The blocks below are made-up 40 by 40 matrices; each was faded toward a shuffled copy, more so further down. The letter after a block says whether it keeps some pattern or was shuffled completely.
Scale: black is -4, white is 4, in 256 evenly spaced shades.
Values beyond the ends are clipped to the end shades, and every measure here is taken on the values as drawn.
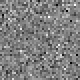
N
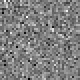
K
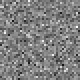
K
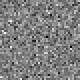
K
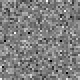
N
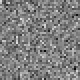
K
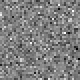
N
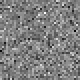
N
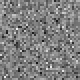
K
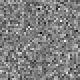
K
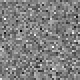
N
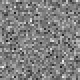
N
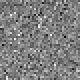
N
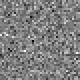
K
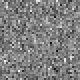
K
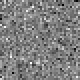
K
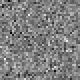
K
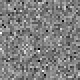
N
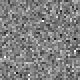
N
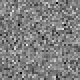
K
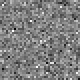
K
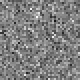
K
